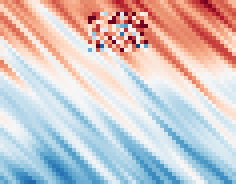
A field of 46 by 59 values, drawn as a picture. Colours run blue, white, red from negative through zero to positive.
Odd patch: rougher, in the top middle. Ninth with the highest average: top right. Slope: up to the top. Grain: diagonal, down to the right. Roughest part: top middle.
